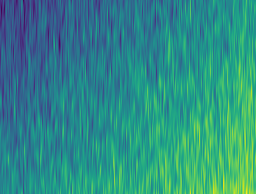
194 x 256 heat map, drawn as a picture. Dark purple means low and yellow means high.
Ninth with the lowest average: top left. Histogram: bell-shaped. Ninth with the highest average: bottom right. Mirror symmetry: none. Grain: streaks running down. Slope: up to the bottom right. Average level on the scale: 50%.
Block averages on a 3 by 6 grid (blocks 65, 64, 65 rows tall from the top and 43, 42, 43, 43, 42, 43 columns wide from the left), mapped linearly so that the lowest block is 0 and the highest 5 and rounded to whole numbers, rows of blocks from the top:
0 1 1 2 2 3
1 2 2 3 3 4
2 3 3 4 4 5
